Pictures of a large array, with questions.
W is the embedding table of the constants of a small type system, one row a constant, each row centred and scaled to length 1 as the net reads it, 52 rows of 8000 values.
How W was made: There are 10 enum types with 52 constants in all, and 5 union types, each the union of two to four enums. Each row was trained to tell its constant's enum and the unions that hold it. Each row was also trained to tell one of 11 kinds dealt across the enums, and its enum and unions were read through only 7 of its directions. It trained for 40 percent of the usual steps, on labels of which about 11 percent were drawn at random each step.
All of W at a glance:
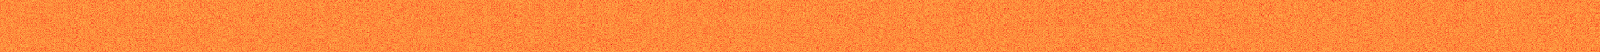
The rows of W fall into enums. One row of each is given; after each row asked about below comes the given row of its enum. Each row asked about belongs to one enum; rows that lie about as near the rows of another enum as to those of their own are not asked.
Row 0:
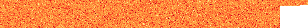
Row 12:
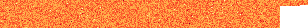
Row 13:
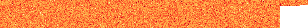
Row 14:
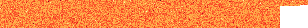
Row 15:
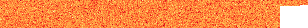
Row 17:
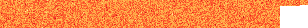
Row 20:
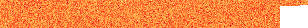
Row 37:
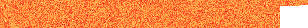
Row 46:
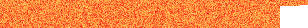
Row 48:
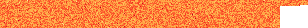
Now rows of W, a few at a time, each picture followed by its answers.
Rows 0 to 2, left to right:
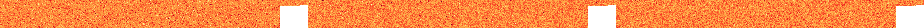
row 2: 13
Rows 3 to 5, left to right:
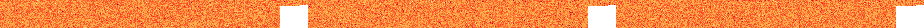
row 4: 15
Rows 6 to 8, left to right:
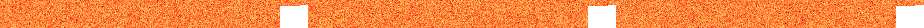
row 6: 37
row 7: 48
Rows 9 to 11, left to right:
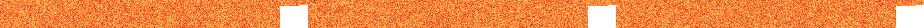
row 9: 14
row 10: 46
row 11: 0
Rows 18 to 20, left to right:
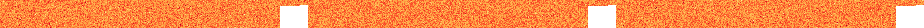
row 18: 17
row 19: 48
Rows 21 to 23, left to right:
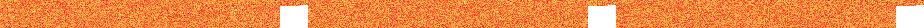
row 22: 15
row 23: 48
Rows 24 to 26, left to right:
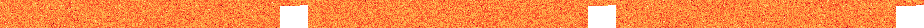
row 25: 37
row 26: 13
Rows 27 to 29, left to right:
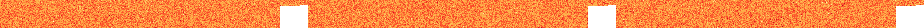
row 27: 14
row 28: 15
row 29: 46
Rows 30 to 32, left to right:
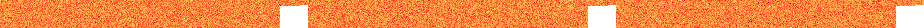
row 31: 46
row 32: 0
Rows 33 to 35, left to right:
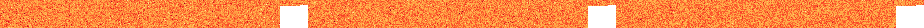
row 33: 46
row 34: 17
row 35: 15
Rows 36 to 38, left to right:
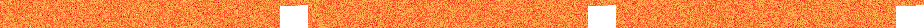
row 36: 37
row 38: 15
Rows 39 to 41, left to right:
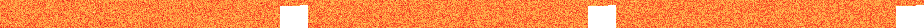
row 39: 17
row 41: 17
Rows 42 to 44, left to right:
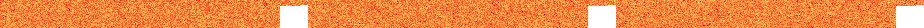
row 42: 12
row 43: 0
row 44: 48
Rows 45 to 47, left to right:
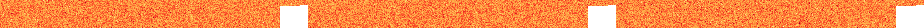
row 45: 14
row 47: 48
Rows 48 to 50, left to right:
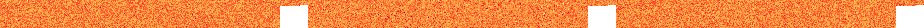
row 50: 17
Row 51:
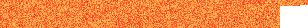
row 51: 46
